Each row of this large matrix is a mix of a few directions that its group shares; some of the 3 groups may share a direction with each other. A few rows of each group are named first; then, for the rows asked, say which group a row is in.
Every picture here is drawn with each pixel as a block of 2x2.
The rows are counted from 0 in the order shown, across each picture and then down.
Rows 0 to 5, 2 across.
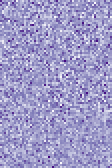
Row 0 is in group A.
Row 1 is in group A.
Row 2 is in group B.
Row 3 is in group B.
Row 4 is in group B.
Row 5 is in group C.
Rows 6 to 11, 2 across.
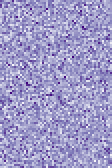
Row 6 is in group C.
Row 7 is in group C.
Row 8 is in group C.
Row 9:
A
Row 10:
B
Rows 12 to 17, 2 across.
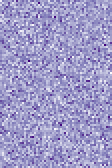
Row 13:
B
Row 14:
C
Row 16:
A
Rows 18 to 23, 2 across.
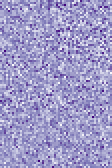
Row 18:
C
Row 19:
B
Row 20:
C
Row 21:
A
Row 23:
A
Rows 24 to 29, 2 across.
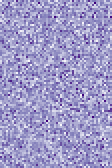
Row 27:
B
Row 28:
C
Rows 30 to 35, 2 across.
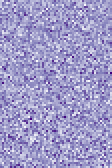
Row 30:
C
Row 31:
C
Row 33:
A
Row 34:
C
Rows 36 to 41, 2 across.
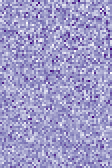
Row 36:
A
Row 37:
B
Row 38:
A
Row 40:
C
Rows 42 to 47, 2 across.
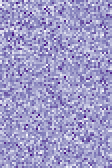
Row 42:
B
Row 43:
A
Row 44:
C
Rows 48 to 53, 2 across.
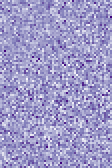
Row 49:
A
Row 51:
C
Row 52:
A
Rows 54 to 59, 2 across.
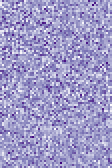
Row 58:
A
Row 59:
C
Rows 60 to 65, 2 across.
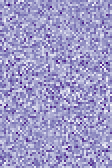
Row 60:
B
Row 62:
C
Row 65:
C
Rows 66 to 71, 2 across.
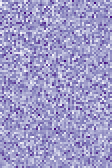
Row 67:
A
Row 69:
B
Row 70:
A
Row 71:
A
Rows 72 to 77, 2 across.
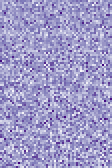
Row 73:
A
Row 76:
B
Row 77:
B
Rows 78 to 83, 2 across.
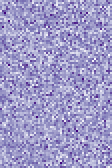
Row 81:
A
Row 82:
A
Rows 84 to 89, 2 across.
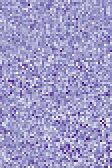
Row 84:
C
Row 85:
C
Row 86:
C
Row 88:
A
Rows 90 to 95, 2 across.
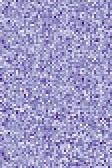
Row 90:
A
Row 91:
A
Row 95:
B
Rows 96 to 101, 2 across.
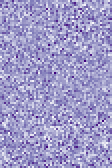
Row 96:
C
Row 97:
C
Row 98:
A
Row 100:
A
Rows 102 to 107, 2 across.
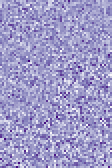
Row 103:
C
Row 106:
B
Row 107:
B
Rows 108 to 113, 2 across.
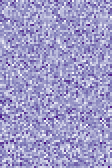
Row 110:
C
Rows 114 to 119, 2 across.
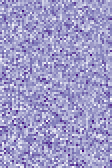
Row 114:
C
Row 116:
B
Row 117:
B
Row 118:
C
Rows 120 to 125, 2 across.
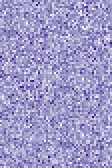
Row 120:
A
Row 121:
C
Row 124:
B
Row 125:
A
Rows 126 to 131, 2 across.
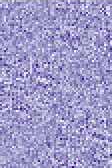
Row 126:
C
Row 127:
B
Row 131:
B
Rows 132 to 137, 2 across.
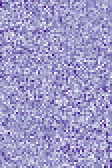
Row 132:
B
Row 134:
A
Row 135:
C
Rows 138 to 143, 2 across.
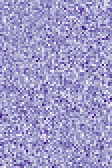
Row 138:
B
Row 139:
C
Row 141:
C
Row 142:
B
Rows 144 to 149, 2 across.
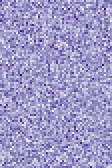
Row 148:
C
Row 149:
C
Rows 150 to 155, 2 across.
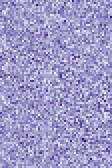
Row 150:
A
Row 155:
C
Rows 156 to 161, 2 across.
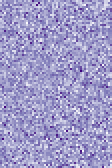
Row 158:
C
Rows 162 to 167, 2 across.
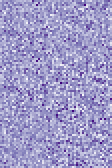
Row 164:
A
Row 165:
B
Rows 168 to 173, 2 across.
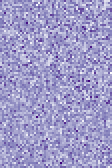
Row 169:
C
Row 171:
A
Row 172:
A
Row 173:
C
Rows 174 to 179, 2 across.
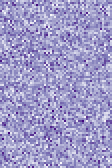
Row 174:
A
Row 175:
B
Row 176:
B
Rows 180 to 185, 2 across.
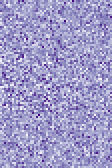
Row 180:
B
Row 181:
A
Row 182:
B
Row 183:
B
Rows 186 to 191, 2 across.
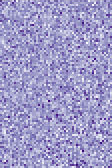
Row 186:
A
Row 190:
B
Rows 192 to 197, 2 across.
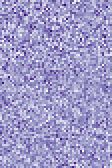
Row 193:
B
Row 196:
C
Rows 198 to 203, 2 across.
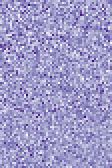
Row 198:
C
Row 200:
B
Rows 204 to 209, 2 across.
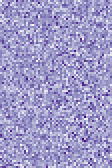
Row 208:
B
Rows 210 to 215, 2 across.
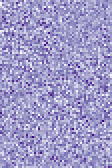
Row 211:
B
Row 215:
C
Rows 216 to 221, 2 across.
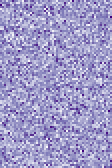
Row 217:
A
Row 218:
C
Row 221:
B
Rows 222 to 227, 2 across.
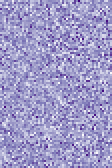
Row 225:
A
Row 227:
A
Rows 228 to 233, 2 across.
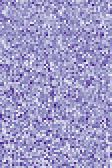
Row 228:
A
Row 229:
A
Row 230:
B
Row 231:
C
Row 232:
B
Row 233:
B
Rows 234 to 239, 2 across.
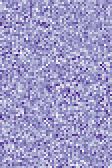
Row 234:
B
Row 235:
B
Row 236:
C
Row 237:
B
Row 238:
B
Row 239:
B
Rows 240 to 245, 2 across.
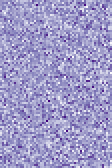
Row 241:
C
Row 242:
B
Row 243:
A
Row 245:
B
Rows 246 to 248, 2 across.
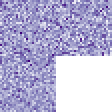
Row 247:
B
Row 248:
C
